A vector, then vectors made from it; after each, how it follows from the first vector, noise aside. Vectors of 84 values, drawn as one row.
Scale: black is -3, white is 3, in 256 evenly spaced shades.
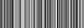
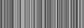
shrunk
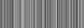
shrunk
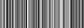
reversed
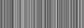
shrunk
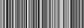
reversed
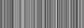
shrunk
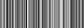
reversed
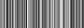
reversed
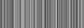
shrunk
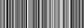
reversed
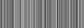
shrunk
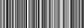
reversed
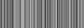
shrunk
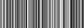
reversed
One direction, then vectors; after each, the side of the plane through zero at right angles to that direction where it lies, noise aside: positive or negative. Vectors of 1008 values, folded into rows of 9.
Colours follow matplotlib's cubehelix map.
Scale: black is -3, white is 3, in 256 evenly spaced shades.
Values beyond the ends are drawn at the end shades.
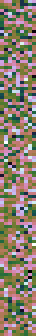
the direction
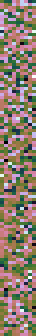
negative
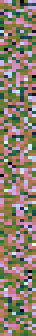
positive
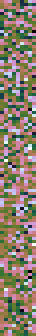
positive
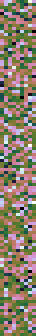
positive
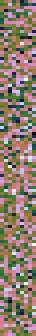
positive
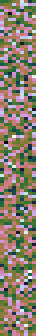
negative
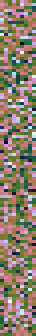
negative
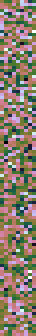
negative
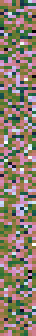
positive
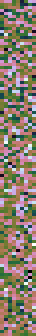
positive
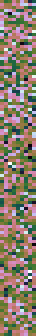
negative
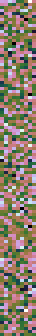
positive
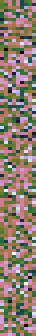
positive
